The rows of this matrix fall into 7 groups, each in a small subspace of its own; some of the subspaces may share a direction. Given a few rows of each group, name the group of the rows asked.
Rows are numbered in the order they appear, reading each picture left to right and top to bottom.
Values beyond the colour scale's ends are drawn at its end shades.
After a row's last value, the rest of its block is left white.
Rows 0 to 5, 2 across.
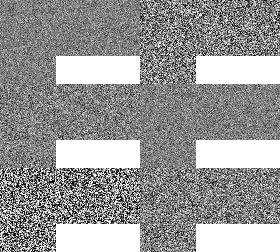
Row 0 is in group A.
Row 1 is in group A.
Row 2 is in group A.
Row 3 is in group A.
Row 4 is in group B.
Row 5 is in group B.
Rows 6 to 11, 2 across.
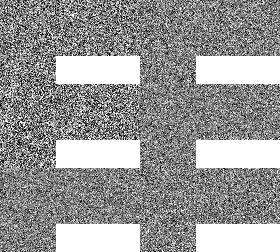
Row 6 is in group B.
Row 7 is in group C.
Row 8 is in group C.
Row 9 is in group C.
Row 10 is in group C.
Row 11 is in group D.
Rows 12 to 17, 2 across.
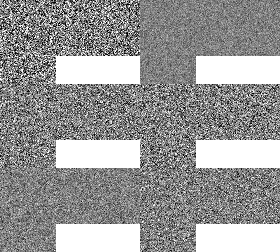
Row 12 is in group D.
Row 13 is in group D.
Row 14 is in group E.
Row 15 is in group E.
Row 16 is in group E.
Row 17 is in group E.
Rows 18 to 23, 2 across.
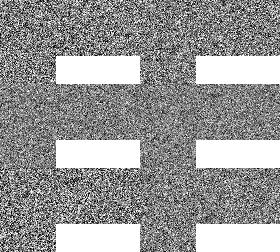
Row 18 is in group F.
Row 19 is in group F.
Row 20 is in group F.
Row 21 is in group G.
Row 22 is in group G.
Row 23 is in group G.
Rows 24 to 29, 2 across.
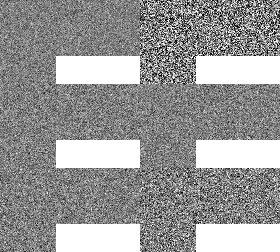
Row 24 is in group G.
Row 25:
A
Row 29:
F
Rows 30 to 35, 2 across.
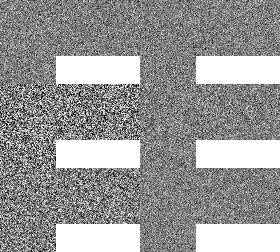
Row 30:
E
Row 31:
F
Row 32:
G
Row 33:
A
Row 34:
E
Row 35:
F
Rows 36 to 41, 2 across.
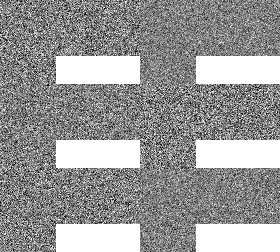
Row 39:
F
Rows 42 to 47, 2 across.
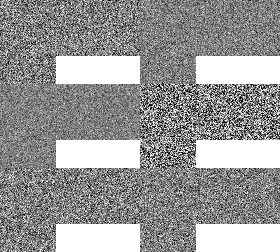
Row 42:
D
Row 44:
D
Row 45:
B
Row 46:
A
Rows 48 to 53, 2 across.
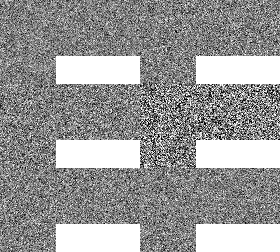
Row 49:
A
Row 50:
C
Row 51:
F
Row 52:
D
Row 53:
A
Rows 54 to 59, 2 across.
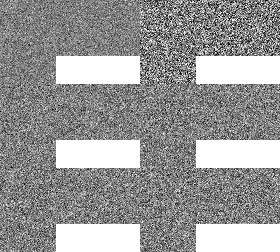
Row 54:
C
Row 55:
C
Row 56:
C
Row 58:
C
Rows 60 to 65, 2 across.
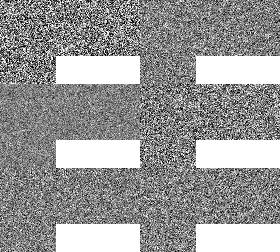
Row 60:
C
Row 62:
A
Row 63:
F
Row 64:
A
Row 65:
C
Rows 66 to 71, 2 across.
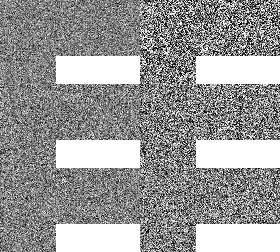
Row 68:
G
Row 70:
D
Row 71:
D
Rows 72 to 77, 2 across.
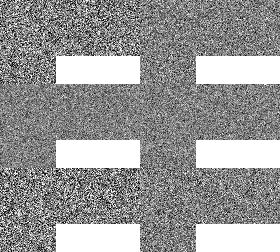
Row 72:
E
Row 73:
F
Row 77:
A
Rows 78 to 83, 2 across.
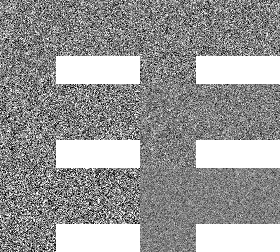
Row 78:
C
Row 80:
E
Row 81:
E
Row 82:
E
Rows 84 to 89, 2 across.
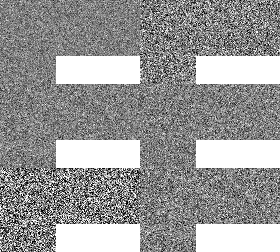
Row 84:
G
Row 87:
C
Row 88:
D
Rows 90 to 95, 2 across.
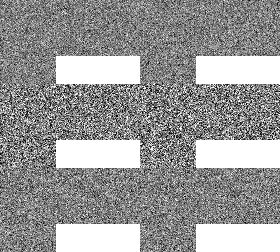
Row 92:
D
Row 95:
A
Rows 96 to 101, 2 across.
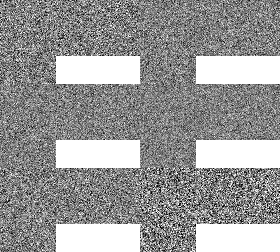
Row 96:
F
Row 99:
D
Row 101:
B
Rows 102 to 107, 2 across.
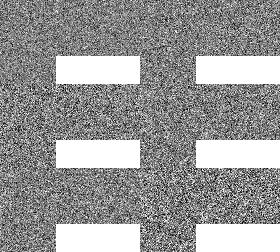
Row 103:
A
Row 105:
G
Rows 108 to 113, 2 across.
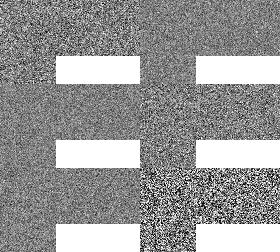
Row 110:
F
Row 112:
C
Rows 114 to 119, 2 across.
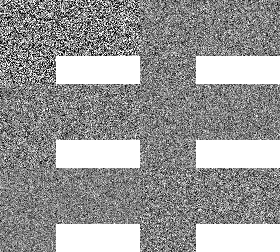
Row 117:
D
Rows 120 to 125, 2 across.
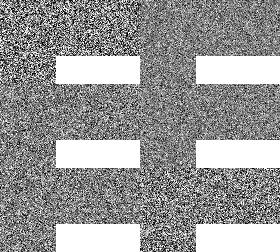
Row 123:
G
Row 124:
A
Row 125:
A
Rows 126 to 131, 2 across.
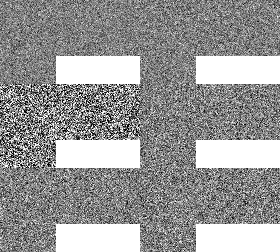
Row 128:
G
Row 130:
D
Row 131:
G
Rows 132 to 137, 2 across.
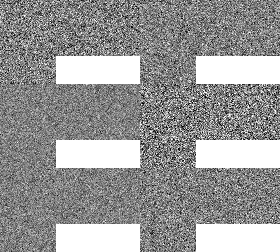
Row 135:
D
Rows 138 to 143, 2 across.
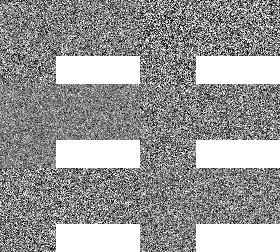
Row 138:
G
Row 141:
B
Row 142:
F
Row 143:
C
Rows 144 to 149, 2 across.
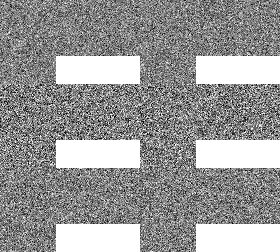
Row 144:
E
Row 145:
B
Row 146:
F
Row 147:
G
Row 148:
C
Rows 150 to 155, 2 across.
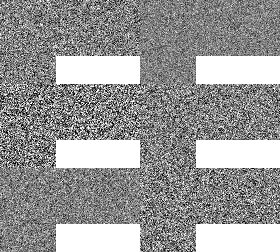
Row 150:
F
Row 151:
A
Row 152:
C
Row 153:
E
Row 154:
D
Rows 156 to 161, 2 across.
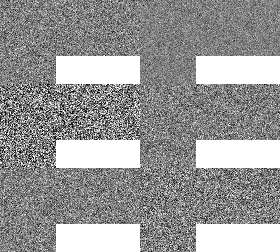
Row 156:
D
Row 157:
A
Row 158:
F
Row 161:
A
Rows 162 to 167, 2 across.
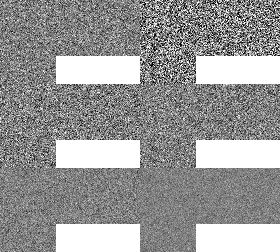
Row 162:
E
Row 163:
E
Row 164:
F
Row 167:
G
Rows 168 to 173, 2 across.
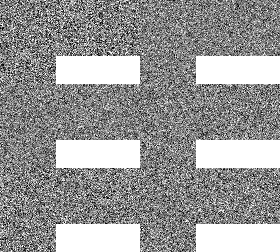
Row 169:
E
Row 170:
E
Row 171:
C
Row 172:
A
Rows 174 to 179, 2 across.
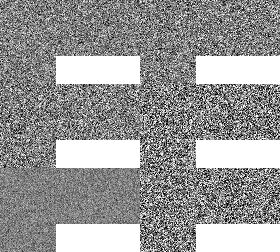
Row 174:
E
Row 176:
E
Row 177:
D
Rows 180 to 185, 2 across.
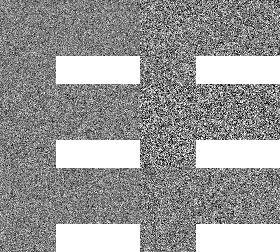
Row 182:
B
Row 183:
F
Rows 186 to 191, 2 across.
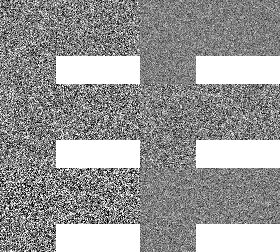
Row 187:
F
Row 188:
A
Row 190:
C
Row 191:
F
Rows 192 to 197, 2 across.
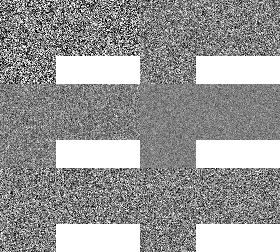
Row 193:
D
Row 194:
D
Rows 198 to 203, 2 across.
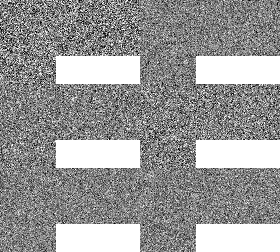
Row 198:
G
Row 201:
D
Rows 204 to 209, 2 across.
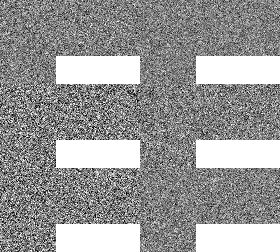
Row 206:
E
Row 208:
E
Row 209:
G
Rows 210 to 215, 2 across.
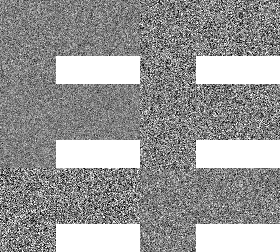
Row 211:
B
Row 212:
E
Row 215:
B
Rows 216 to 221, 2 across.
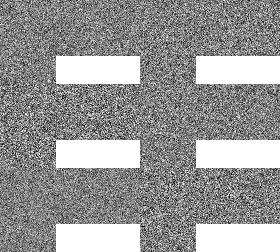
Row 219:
E
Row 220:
A
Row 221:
A
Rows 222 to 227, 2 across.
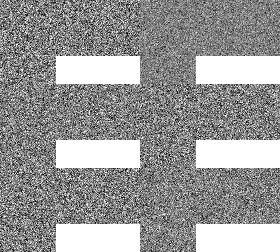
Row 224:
A
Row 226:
G
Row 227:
C
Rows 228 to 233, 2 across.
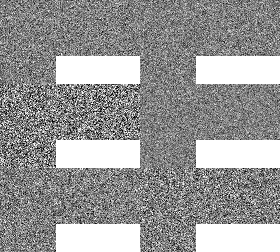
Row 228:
F
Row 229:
D
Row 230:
B
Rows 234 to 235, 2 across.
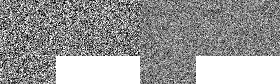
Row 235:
G
